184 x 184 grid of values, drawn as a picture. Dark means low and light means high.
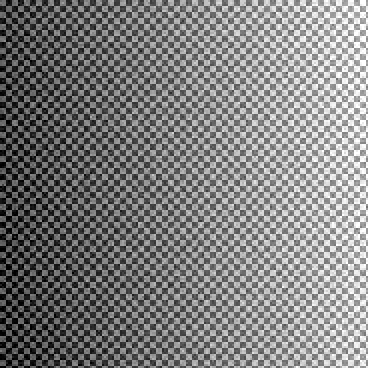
Slope: up to the right. Grain: checkered. Odd rows or columns: none.
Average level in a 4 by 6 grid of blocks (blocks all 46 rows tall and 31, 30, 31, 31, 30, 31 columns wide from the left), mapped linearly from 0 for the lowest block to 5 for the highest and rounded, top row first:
012345
012345
012345
012345
